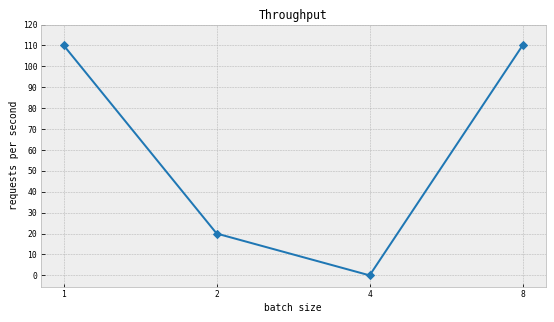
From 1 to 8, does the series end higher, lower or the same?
the same
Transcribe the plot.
Title: Throughput
x-axis: batch size, ticks 1 2 4 8
y-axis: requests per second, ticks 0 10 20 30 40 50 60 70 80 90 100 110 120
Values:
110 20 0 110
